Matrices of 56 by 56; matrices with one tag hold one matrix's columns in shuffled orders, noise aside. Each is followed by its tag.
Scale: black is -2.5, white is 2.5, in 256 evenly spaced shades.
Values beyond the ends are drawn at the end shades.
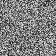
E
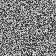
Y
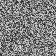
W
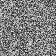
E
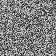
Y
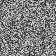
E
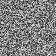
W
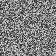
W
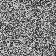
E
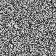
W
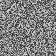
W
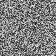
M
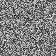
M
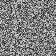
M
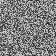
Y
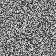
W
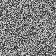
M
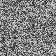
E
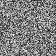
E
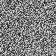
W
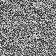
M
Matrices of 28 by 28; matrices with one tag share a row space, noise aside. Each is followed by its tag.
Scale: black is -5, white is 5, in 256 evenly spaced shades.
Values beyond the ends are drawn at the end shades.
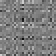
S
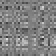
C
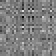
S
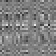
C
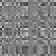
C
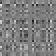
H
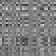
C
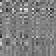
H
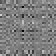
S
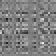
C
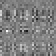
H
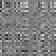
C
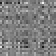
C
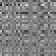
C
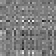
S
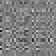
H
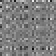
H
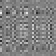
H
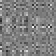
H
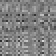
C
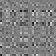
H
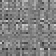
C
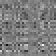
C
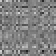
C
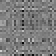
S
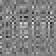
H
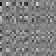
H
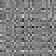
S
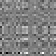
C
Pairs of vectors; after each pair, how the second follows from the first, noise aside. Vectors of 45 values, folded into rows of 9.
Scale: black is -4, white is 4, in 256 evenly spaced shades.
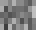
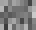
copied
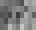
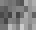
copied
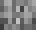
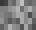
shuffled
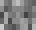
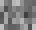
copied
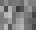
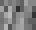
copied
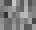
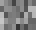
shuffled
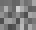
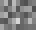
reversed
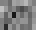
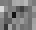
copied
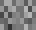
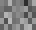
reversed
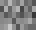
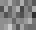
copied
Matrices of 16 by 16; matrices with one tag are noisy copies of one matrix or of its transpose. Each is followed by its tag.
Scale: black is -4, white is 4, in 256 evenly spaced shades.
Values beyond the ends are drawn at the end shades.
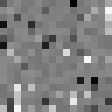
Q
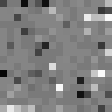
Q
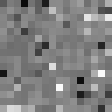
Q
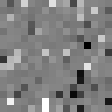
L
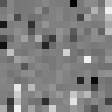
Q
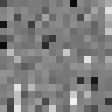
Q
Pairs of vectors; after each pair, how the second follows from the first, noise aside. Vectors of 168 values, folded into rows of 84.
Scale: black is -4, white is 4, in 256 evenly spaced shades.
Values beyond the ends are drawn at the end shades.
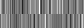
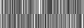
sign-scrambled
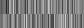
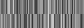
sign-scrambled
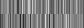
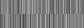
shrunk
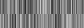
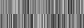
reversed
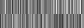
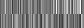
copied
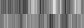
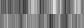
copied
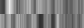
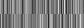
shuffled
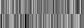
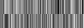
reversed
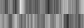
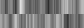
copied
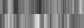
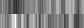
wrapped around
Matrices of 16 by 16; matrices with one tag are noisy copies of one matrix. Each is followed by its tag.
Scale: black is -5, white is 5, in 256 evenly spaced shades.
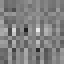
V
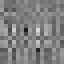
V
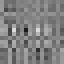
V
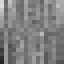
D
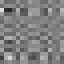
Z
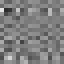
Z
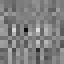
V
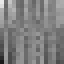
D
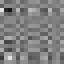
Z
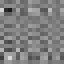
Z
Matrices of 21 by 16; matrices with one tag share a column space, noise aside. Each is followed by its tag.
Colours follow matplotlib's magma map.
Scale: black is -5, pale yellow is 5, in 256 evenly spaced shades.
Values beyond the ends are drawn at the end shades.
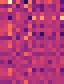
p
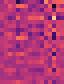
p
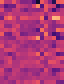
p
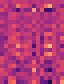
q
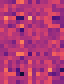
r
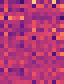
p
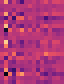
r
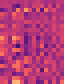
q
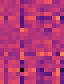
r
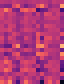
q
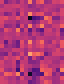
r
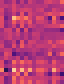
r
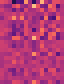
p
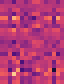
r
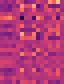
p
